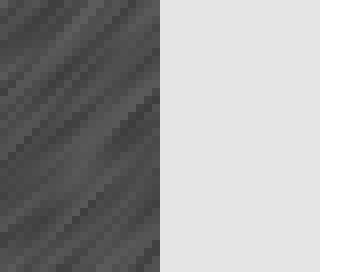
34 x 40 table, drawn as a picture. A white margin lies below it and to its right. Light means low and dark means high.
It is made of 1 by 2 panels. Panel 1,1: high, slanting up to the right, faint in contrast. Panel 1,2: very low, flat.
